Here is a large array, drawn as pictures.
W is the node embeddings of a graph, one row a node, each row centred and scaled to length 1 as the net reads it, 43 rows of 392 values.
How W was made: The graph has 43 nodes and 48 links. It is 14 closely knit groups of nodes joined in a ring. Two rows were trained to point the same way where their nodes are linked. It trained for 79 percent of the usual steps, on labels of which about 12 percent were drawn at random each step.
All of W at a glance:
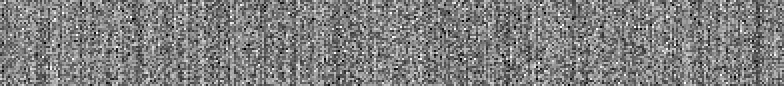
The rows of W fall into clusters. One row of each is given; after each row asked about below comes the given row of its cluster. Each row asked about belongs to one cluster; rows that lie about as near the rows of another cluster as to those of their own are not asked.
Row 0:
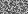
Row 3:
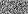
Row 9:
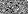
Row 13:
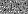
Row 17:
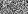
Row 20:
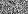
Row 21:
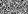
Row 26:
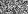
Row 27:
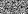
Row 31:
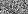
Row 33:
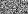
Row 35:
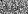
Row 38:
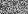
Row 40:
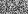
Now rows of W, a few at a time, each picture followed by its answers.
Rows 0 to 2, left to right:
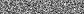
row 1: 31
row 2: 35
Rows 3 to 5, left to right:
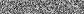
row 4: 13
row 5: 20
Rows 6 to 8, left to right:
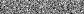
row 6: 33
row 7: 20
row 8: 35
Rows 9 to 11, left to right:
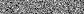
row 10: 3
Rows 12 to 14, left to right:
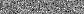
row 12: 17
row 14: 13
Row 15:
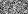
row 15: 31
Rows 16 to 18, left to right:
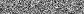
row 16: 40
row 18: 40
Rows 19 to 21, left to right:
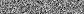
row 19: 27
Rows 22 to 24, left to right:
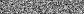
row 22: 26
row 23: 9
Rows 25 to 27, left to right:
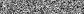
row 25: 17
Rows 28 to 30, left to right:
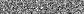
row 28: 0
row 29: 9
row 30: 21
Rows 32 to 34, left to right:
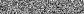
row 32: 38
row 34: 27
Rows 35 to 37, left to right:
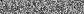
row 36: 0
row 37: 38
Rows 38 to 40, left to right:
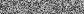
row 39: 31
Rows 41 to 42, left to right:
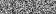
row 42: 26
